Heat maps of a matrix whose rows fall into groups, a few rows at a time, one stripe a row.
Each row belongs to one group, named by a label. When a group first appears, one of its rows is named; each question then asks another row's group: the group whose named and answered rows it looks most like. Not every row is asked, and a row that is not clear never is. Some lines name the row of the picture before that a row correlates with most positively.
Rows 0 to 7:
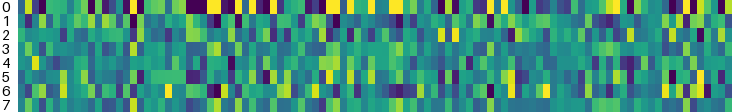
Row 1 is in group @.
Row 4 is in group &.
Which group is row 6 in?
@
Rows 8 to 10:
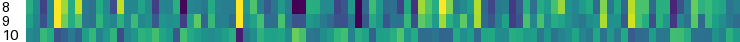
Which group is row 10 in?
&
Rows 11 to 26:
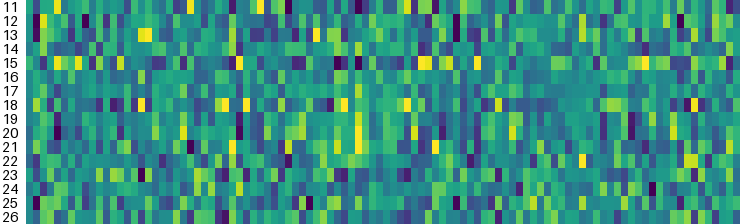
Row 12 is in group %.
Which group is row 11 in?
&
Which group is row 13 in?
%
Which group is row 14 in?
&
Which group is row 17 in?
&
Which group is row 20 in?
&
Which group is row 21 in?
&
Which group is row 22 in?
%
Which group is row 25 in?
%
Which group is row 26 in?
@
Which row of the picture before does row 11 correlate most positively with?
9
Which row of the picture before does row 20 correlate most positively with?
10
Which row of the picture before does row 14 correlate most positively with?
10
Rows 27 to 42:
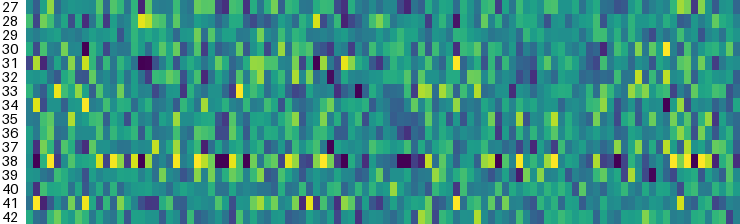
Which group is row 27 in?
@
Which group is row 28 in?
%
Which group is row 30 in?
%
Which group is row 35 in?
@
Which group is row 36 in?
@
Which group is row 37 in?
%
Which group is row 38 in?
@
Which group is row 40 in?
%
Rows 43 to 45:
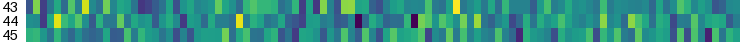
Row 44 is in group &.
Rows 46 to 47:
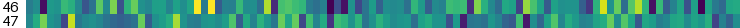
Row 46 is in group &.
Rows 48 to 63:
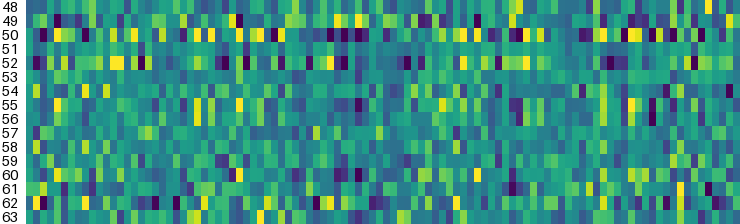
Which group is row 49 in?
&
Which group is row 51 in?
@
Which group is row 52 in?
@
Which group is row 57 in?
%
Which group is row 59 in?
@
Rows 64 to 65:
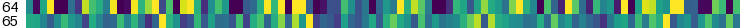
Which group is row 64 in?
&
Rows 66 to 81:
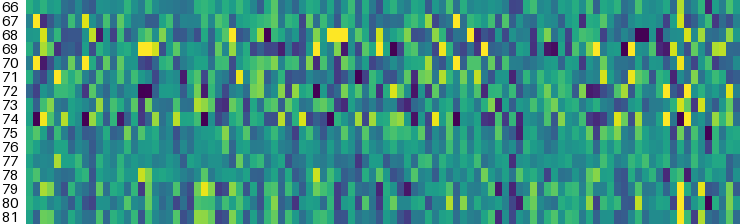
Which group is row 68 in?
&
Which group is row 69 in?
%
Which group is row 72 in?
%
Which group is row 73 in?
@
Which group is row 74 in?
%
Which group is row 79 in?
@
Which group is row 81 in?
@
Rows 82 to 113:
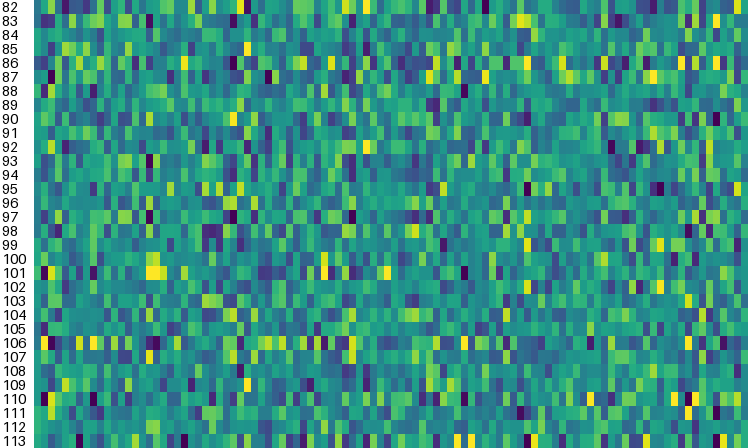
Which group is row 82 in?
&
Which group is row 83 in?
@
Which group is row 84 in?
@
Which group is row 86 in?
@
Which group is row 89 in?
&
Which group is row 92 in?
&
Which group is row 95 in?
&
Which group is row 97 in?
@
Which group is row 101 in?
%
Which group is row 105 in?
%
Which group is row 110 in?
%
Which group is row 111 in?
@
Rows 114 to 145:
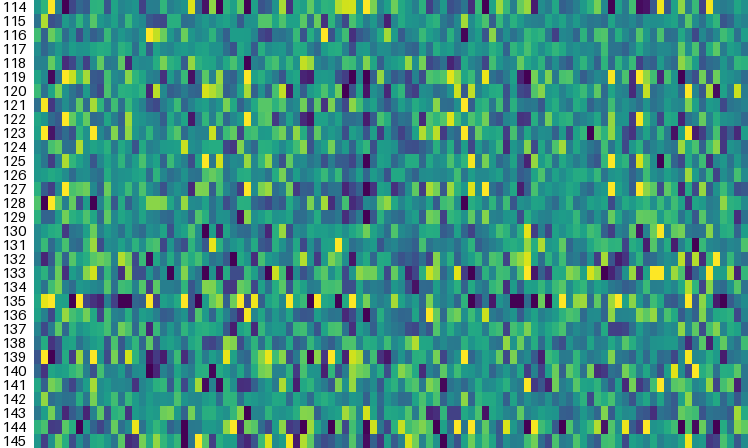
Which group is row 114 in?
&
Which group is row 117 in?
@
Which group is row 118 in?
&
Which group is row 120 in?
@
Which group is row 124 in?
@
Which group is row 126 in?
@
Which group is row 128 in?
%
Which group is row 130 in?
&
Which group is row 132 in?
@
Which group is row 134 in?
@
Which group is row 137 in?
@
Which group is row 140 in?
%
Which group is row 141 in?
&
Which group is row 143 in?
&
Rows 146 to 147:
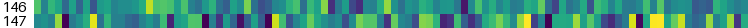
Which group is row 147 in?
&
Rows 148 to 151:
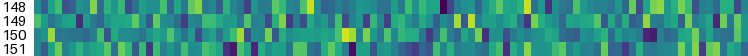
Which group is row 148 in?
&
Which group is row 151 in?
@
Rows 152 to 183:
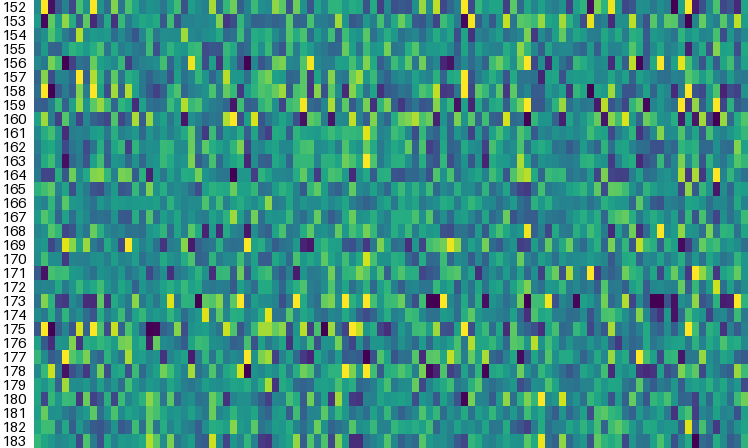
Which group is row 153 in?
%
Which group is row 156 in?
&
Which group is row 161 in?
&
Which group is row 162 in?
&
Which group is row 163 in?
&
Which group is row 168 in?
&
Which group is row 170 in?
&
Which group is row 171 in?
%
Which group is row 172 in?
@
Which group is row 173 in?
&
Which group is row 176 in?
@
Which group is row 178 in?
&
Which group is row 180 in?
%
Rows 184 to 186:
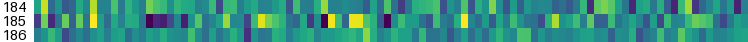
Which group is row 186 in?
&
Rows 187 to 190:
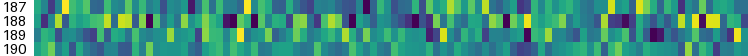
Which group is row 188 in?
@
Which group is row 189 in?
&
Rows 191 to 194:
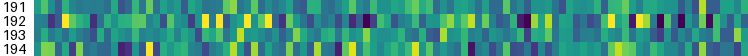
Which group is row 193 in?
&
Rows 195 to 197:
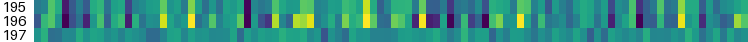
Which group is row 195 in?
&
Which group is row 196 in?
&
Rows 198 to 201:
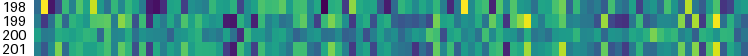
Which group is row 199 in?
@
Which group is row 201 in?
@
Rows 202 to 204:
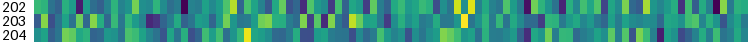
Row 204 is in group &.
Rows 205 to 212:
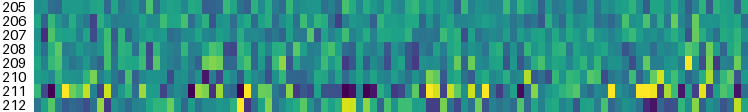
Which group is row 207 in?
%
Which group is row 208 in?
@
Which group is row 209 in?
@
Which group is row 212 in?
&
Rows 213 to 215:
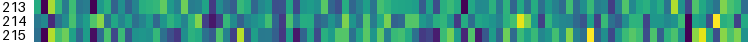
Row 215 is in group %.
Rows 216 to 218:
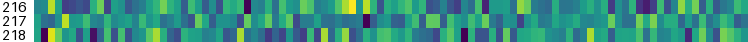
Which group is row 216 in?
&
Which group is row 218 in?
%
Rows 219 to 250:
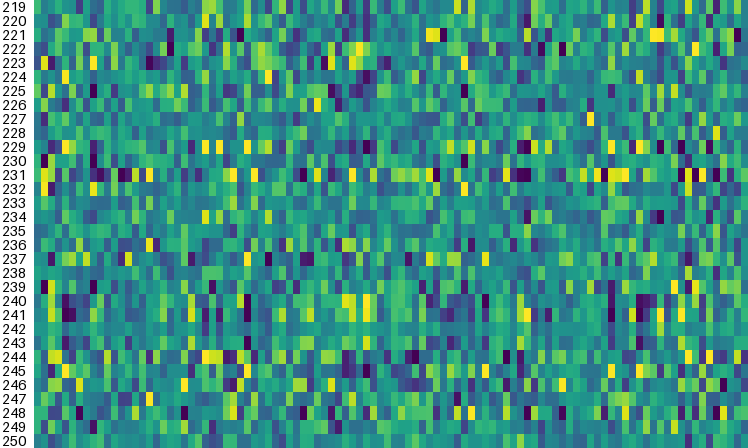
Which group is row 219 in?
@
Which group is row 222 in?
%
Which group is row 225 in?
%
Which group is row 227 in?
%
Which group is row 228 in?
@
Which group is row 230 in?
%
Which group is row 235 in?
@
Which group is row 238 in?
@
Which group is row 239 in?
%
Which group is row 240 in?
&
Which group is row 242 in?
&
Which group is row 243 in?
&
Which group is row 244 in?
@
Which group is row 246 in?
@
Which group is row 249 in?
%
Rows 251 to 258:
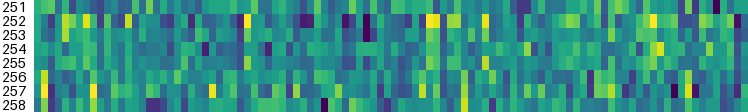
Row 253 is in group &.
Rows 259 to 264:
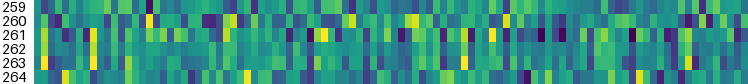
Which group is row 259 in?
@
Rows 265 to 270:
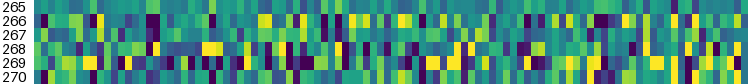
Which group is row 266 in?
%
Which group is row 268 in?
@
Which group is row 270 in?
%
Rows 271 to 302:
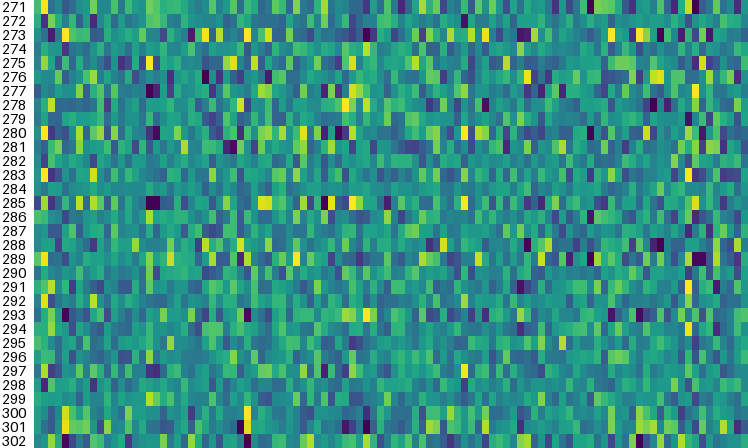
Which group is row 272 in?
%
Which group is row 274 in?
&
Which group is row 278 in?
&
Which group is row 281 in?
@
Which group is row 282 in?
%
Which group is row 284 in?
&
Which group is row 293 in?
&
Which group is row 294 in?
@
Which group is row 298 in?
%
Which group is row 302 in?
&
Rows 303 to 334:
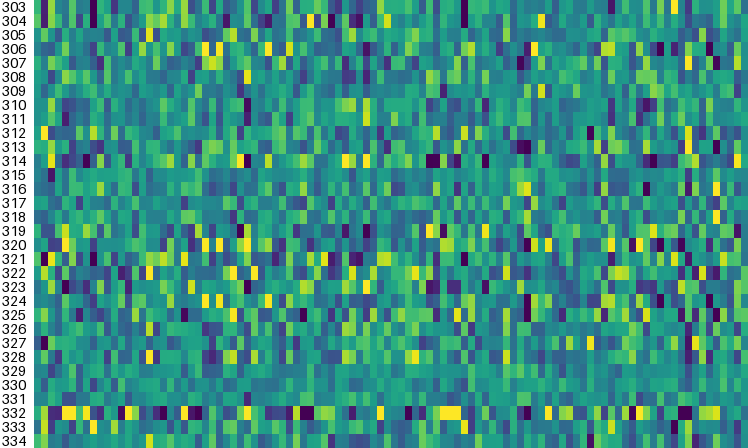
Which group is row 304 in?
%
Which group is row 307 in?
@
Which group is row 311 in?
&
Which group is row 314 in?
&
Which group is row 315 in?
@
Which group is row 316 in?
@
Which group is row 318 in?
@
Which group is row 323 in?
&
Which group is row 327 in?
%
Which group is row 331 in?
&
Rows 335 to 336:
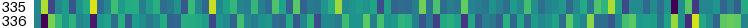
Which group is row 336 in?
%
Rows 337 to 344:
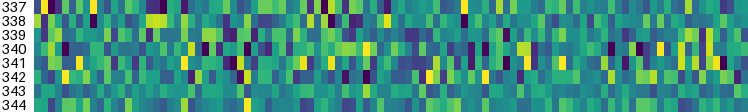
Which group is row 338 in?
%
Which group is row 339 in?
@
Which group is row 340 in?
&
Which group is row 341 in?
@
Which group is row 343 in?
&
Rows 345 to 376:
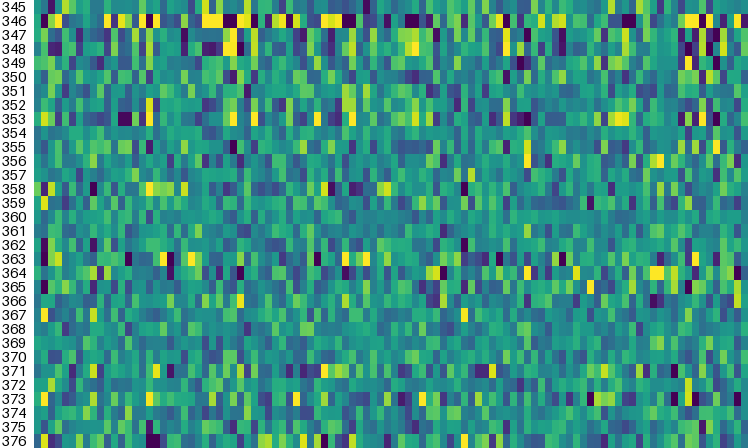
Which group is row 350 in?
@
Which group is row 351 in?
&
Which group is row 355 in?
@
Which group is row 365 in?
%
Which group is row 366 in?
&
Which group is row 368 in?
&
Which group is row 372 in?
@
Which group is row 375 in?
@
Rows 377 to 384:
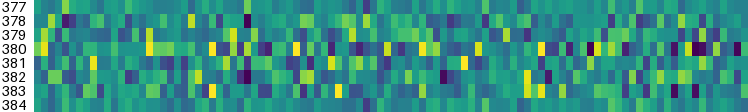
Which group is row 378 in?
&
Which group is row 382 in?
&
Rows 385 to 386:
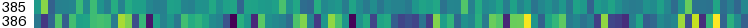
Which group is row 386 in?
@
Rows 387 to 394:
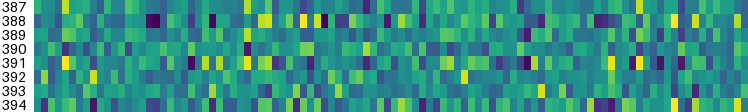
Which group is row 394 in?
%
